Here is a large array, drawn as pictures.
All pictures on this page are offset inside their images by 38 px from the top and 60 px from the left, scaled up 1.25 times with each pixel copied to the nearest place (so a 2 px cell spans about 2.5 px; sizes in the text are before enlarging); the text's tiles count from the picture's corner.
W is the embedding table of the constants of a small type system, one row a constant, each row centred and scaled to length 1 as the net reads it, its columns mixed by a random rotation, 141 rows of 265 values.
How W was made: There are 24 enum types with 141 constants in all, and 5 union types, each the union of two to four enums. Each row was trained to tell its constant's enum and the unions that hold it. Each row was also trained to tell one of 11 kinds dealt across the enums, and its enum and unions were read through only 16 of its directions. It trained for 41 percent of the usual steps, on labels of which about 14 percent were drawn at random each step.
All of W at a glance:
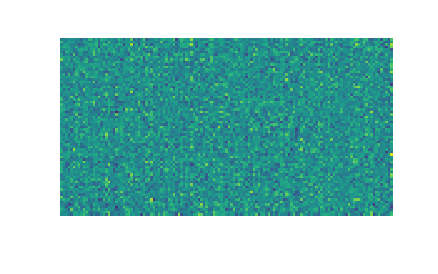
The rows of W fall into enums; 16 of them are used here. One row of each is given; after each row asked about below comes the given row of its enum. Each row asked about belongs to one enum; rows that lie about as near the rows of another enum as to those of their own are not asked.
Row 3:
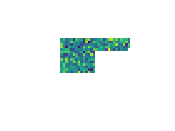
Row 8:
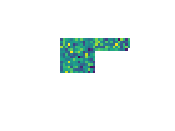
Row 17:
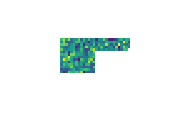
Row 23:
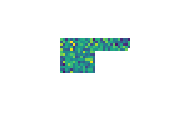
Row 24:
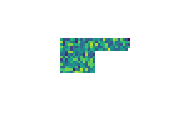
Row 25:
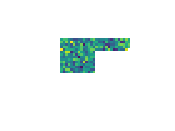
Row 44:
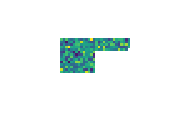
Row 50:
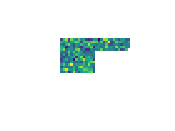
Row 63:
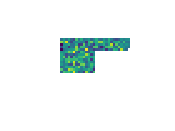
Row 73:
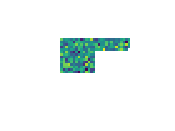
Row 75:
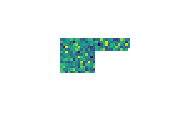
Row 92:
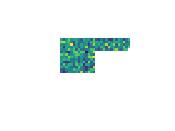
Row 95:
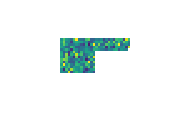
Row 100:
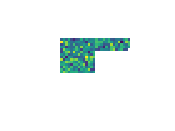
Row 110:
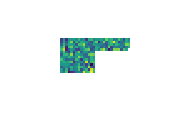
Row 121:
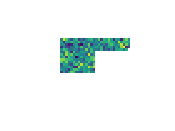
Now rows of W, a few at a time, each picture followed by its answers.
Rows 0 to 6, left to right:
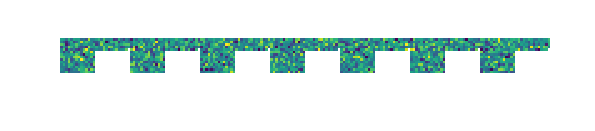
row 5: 50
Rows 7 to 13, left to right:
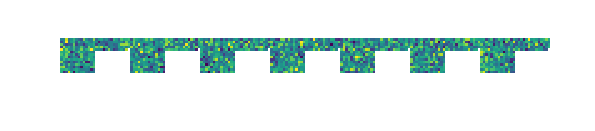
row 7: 25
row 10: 24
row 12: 110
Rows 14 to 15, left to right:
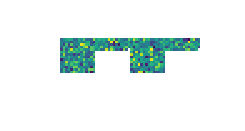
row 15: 17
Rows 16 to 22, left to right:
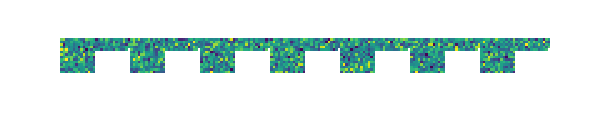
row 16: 17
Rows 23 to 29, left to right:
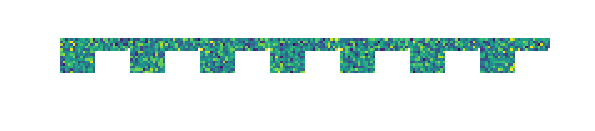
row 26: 95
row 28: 50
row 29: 44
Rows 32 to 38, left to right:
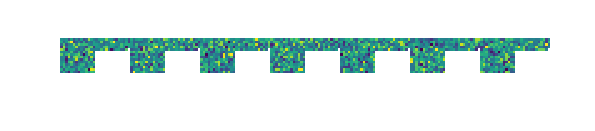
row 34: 110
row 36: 3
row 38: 73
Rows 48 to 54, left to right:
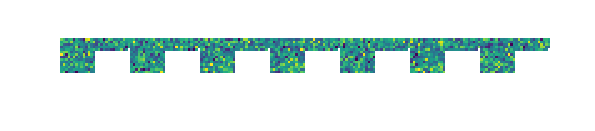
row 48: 121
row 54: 121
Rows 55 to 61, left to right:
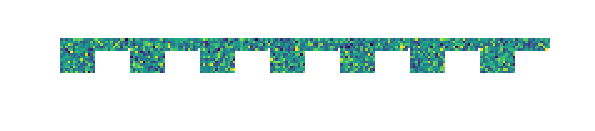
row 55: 8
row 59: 121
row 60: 44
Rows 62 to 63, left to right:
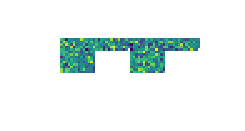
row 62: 100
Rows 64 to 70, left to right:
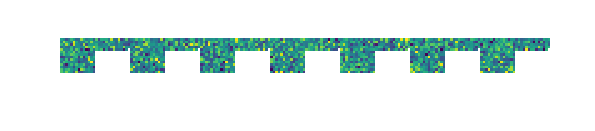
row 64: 100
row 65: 75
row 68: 95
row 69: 63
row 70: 63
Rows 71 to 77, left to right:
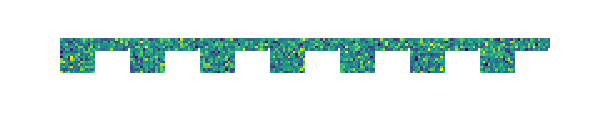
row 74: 44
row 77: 92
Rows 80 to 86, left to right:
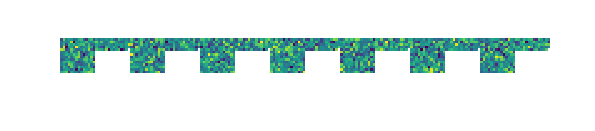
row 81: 73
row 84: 75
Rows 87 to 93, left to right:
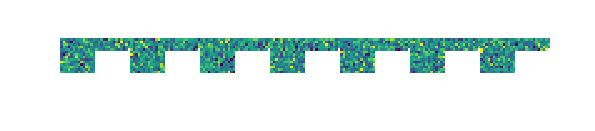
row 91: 3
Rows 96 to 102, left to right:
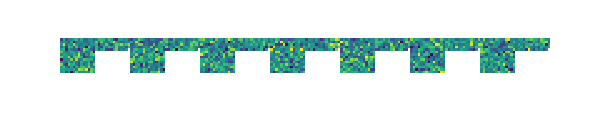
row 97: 92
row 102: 3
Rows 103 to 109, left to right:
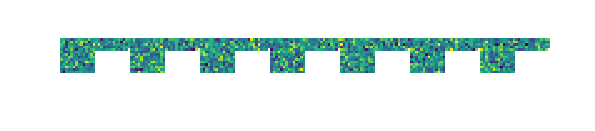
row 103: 110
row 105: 92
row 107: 17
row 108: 50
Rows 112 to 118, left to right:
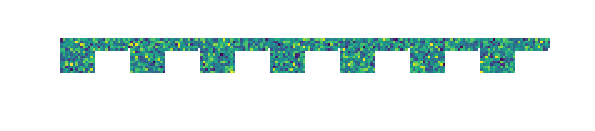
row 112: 50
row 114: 23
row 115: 3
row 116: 17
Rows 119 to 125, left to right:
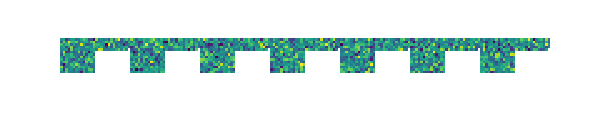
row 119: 110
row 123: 63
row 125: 95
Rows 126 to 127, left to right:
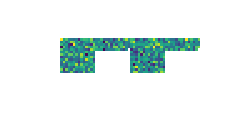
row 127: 8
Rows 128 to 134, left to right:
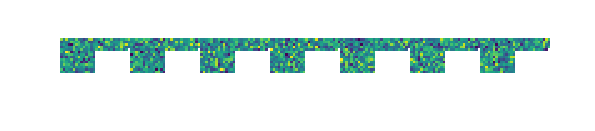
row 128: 121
